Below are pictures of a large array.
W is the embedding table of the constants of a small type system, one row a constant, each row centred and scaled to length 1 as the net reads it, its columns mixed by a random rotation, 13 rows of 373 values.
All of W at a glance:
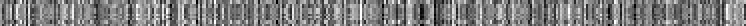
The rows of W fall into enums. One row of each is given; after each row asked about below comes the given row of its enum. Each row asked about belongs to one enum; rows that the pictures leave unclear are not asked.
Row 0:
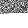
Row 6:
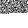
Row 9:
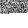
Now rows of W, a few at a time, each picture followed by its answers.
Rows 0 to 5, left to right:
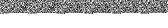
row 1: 0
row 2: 9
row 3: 9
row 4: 6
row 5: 6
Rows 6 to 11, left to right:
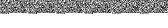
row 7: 9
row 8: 6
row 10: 0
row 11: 0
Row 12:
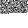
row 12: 6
